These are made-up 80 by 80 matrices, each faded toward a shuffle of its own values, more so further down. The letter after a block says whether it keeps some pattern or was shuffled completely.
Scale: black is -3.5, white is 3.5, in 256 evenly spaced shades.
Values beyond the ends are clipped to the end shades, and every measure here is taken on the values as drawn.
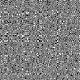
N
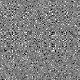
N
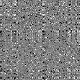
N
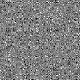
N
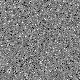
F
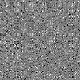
N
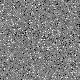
F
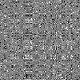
N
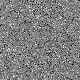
F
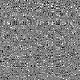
N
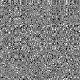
N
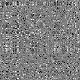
N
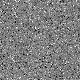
F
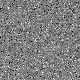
F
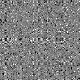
N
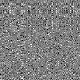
N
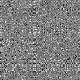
N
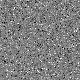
F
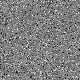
F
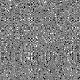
N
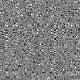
N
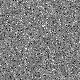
F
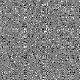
N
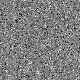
F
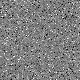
F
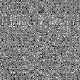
N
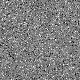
F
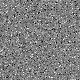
F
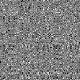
N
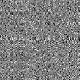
N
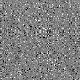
N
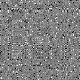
N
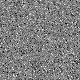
F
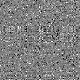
N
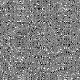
N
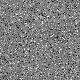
F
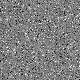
F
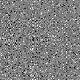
N
